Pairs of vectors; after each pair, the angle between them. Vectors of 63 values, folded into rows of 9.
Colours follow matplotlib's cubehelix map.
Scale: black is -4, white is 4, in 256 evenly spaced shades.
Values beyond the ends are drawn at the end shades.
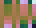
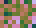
partly aligned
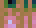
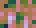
partly aligned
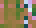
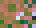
partly opposed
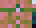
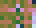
nearly opposite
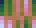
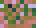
orthogonal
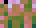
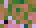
partly opposed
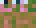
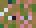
orthogonal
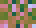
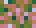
orthogonal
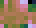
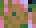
nearly parallel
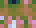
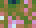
nearly parallel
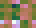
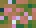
orthogonal
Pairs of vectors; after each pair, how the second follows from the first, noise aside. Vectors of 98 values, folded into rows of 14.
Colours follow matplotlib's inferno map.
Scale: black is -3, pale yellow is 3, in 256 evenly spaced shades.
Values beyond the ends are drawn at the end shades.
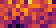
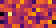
shuffled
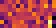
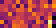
copied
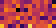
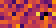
shuffled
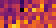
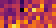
copied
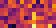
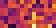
copied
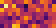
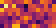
copied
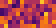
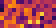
shuffled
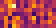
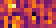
copied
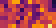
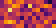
shuffled
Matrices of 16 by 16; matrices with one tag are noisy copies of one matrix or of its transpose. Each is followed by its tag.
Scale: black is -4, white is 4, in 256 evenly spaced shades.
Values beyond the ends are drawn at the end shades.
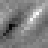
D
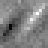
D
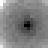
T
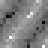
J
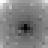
T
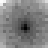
T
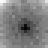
T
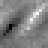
D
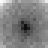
T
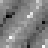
J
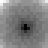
T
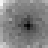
T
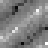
J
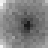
T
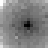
T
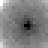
T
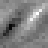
D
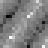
J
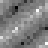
J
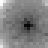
T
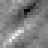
D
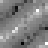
J
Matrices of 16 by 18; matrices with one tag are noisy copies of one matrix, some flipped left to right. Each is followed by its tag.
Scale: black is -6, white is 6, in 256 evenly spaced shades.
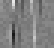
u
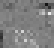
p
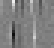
u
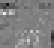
p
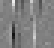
u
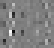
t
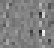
t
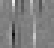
u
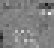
p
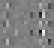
t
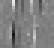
u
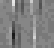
u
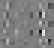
t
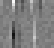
u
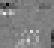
p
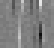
u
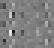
t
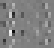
t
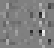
t
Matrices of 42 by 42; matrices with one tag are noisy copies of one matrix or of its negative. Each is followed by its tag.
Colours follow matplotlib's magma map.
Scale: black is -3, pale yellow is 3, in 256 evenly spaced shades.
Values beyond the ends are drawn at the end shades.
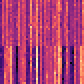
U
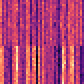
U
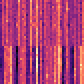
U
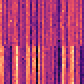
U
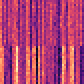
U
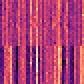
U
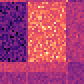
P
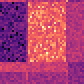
P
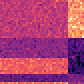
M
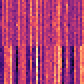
U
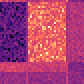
P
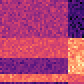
M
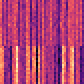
U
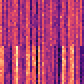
U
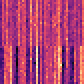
U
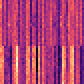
U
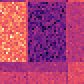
P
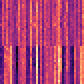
U
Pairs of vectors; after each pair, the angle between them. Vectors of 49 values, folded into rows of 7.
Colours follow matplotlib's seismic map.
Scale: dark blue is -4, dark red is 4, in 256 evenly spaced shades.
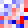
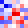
partly aligned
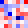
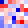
orthogonal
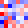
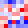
orthogonal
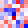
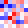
orthogonal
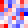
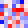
partly opposed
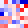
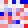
nearly parallel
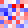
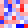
partly aligned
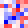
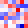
partly aligned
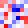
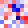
nearly parallel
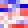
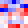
nearly parallel
